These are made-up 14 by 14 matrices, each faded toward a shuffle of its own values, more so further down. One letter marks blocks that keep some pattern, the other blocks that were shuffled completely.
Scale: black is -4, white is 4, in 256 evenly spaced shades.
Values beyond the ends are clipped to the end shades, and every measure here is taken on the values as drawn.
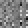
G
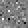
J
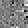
G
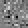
G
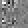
G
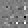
G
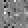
G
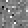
J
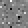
J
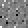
J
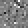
J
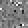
J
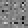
G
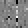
G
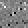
J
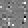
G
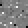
J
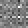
G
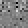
G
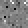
J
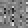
G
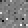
J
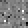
J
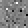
J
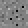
J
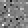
J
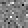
J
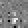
G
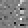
G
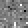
J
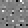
G
